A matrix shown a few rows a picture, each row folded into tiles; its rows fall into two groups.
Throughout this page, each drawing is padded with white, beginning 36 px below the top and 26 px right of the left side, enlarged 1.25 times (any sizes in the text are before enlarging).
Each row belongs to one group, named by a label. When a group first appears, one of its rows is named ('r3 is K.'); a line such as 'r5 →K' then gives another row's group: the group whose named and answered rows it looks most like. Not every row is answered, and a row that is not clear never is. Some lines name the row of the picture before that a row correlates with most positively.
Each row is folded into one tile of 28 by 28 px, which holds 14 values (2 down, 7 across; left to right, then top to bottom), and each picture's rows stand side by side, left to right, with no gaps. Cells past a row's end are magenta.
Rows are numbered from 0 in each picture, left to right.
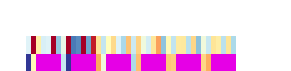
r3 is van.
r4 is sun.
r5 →sun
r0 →van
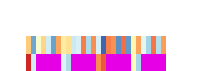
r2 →sun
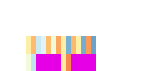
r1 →sun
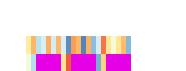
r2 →van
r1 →sun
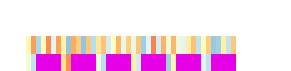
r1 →sun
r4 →van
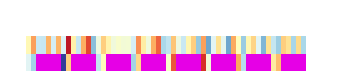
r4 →van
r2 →van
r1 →van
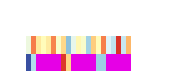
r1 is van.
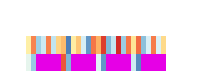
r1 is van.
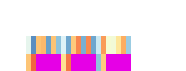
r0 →sun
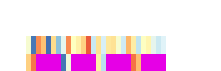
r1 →van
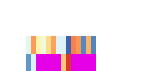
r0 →van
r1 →sun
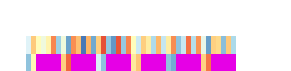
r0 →van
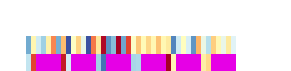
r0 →van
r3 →van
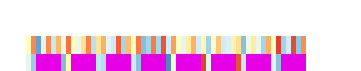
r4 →van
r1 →van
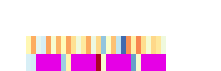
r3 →van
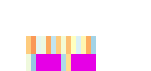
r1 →van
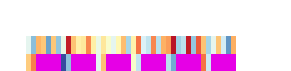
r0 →sun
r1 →van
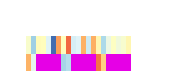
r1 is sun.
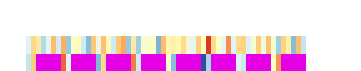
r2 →van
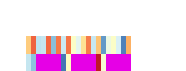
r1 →van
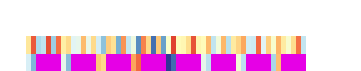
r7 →van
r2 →sun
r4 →van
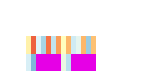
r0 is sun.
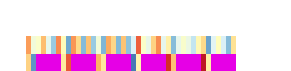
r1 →sun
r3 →van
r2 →sun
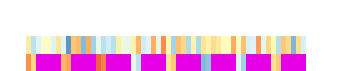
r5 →van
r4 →sun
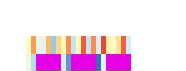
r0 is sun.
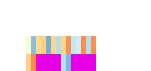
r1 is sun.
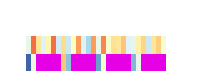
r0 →van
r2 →van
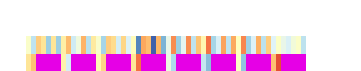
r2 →sun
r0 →sun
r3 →sun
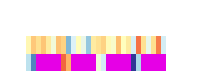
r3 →van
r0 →van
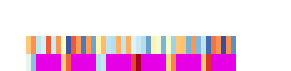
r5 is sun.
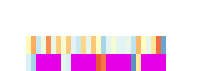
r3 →van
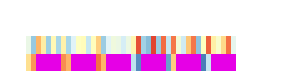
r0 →sun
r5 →van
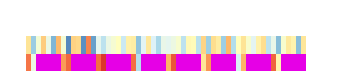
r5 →sun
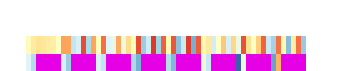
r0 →van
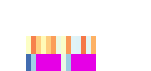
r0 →van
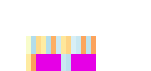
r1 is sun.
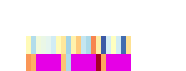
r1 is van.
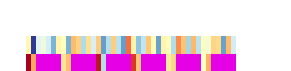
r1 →sun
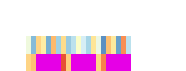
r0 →sun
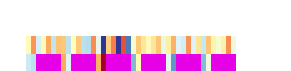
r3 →van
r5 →van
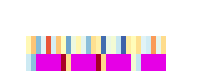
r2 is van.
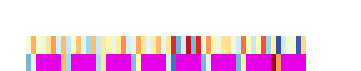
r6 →van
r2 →van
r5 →van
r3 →van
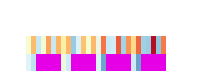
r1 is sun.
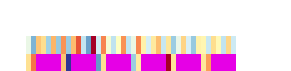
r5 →sun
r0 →sun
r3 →van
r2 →van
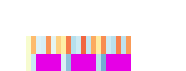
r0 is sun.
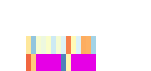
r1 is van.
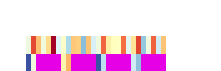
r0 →van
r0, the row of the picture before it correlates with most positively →1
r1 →sun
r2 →van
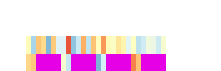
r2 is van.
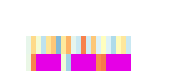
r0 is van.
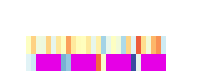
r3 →van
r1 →van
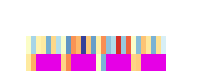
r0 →sun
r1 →sun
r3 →sun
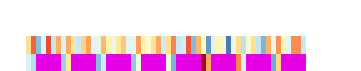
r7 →van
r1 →van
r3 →van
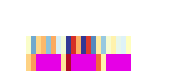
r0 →sun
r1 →sun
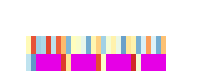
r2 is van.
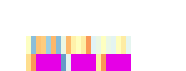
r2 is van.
